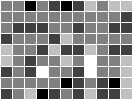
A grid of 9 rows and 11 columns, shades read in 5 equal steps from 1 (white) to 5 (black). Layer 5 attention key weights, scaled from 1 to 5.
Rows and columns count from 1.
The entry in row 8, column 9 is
4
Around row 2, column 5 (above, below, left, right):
4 3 3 3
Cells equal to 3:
49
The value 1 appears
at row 6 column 8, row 7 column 4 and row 7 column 8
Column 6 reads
5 3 3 2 4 2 3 5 3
